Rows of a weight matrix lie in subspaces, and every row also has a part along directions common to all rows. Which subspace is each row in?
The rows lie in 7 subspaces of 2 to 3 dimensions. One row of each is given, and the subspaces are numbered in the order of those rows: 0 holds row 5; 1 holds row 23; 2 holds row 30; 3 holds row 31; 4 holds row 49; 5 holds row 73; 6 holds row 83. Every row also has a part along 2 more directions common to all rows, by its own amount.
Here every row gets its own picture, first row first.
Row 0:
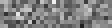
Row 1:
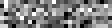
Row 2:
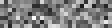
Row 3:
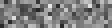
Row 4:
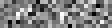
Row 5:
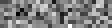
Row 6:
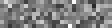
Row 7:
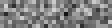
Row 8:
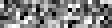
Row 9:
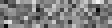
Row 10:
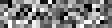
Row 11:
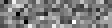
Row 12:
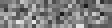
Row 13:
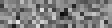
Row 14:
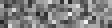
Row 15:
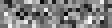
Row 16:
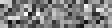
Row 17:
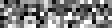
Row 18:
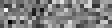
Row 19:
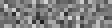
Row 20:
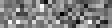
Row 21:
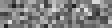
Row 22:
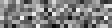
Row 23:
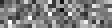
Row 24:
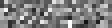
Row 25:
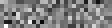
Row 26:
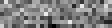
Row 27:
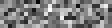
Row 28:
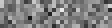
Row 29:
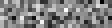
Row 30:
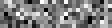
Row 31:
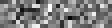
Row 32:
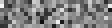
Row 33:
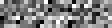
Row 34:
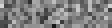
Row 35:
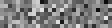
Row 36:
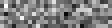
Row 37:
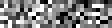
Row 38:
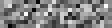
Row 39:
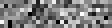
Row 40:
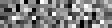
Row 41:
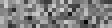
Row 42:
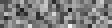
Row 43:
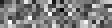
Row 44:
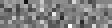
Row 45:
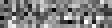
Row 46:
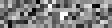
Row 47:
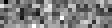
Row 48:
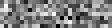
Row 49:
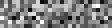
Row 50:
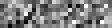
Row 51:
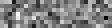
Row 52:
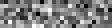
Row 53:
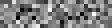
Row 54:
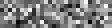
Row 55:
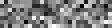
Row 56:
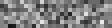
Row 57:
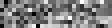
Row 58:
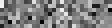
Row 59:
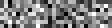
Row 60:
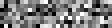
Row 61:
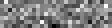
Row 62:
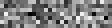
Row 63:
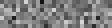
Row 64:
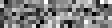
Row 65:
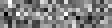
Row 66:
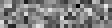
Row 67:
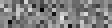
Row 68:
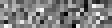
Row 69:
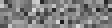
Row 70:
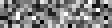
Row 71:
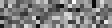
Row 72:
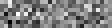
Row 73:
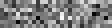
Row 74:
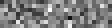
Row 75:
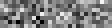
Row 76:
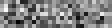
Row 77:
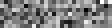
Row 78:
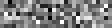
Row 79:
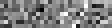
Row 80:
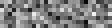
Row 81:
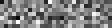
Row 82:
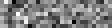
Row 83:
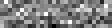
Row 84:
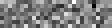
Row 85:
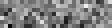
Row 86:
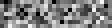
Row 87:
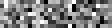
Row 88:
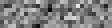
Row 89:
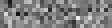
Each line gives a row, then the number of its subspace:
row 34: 1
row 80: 6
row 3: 3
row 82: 6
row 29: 4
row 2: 6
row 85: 4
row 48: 4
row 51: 6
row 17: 4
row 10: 2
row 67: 0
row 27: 3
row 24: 3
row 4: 0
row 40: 0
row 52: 3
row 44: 0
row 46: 3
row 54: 6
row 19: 5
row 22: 1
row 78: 2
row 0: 5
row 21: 5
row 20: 5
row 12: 4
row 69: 1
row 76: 4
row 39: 2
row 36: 5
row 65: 2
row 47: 3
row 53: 3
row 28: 1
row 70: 6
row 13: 4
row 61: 6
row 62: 2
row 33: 2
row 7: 5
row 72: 2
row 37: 5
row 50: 6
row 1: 5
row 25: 5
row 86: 0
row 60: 4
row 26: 6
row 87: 0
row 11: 6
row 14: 1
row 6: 0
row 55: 6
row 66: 3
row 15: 2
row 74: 3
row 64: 4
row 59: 2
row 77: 4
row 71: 0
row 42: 0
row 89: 2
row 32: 1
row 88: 3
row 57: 6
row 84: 0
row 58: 1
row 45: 0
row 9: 5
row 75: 4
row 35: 1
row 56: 4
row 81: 2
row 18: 3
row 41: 1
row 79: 5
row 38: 3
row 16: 2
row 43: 1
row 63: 0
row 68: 5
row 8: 6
